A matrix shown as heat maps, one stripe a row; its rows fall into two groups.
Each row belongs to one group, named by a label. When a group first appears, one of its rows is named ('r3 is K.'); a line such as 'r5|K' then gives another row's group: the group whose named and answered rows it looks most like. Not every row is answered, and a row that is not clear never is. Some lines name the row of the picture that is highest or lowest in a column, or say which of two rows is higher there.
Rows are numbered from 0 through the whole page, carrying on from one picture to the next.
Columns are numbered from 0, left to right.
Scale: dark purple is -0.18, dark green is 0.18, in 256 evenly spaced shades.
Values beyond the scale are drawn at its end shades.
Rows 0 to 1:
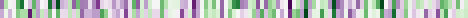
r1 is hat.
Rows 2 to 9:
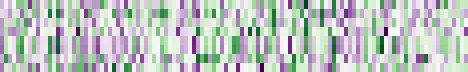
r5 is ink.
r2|hat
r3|hat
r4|hat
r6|hat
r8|ink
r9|hat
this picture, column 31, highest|9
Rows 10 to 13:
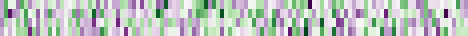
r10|ink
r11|ink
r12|hat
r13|hat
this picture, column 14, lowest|10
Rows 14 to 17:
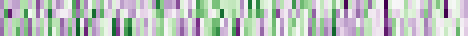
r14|ink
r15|ink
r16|hat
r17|hat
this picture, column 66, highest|14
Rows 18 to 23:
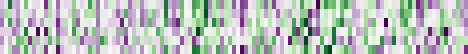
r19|ink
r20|ink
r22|hat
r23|ink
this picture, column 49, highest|21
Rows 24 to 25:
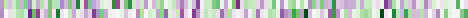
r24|hat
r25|hat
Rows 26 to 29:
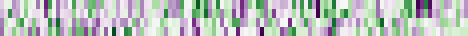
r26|ink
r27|ink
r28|hat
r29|hat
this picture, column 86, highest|27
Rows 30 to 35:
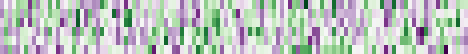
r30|hat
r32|hat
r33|ink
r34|ink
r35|ink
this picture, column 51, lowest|35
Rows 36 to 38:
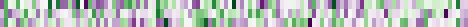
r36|hat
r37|ink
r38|ink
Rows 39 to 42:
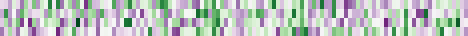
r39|hat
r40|ink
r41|hat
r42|ink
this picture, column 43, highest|41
